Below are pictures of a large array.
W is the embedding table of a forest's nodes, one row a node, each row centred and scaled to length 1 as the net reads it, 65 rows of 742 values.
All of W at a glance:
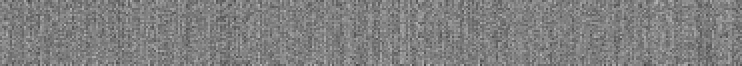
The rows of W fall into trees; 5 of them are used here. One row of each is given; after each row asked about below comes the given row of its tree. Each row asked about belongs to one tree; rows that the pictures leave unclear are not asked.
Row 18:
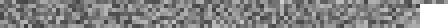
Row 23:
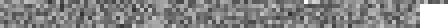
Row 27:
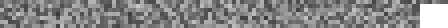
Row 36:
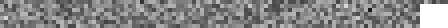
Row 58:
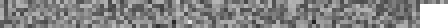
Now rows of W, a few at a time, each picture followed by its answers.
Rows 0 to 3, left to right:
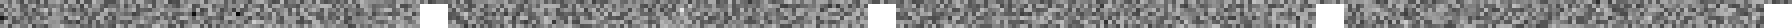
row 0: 18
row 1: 18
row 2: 18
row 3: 36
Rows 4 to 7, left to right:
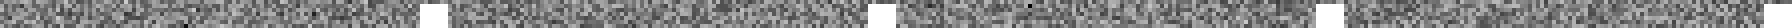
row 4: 36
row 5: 36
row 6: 58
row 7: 36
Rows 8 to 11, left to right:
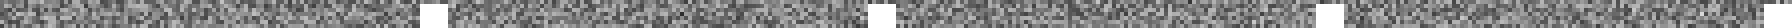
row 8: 27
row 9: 23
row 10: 18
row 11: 58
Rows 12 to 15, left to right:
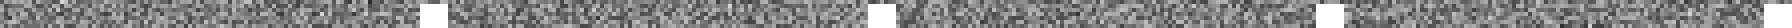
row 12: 36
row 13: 18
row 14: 27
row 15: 58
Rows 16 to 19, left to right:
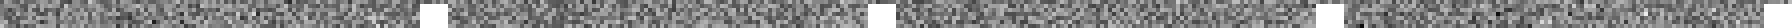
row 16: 27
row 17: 18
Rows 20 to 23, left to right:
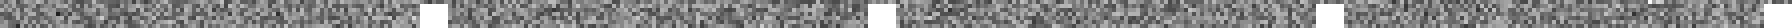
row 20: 18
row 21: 58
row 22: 36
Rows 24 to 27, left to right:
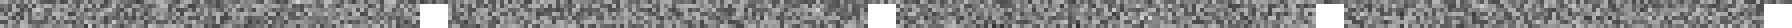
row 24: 23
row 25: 58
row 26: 18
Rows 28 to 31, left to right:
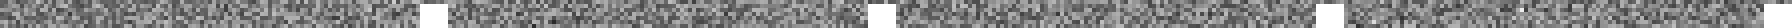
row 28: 18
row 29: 23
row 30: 36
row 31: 58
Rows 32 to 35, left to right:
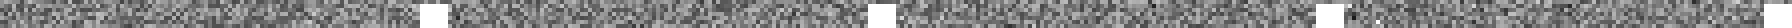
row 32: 23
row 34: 36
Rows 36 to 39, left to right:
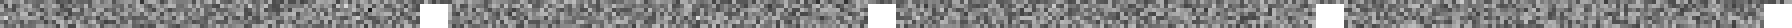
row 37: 36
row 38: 18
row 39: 58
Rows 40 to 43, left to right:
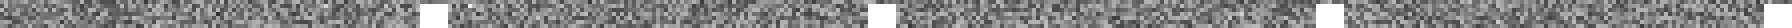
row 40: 18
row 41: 36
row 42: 58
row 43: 36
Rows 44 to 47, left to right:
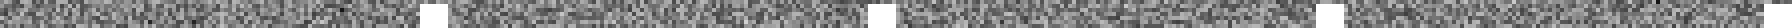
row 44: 36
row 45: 58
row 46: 58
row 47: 36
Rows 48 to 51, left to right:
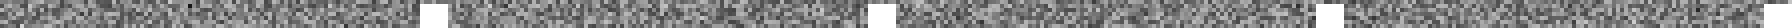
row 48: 27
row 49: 58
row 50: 36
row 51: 18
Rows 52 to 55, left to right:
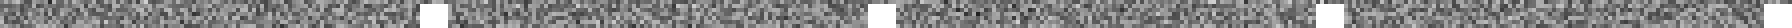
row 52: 27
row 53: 58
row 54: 23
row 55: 58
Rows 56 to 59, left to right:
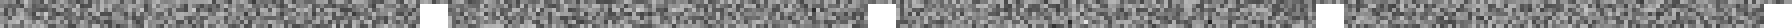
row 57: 27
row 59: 36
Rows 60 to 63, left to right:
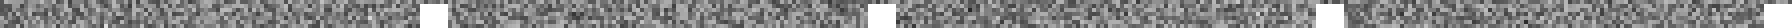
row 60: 27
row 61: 58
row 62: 18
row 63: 27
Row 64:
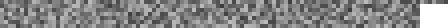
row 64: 27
